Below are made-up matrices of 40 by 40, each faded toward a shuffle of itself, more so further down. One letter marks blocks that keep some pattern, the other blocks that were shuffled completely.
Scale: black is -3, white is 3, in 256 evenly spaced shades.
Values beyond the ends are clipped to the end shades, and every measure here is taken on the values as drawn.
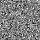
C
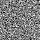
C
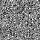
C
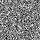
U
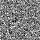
U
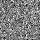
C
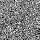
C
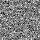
U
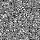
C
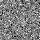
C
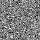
C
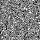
U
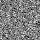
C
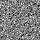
U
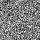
U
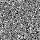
U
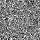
C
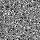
U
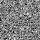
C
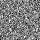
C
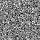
C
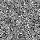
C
